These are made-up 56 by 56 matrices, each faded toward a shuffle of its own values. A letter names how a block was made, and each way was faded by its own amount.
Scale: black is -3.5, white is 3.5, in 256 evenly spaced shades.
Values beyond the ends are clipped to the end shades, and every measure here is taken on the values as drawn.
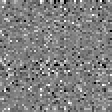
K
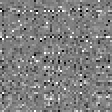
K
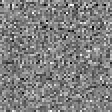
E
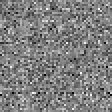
E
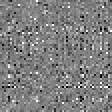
K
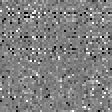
K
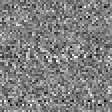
E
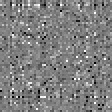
K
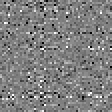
K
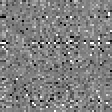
K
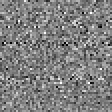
E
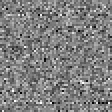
E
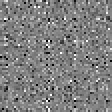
K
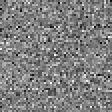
E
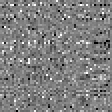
K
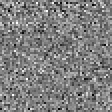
E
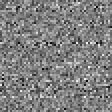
E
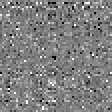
K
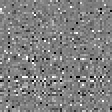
K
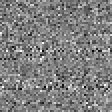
E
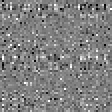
K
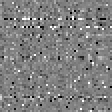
K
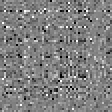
K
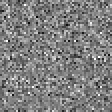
E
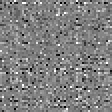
K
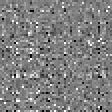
K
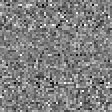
E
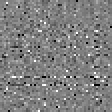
K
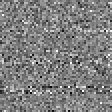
E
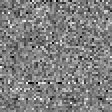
E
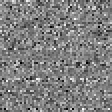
E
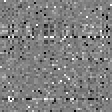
K
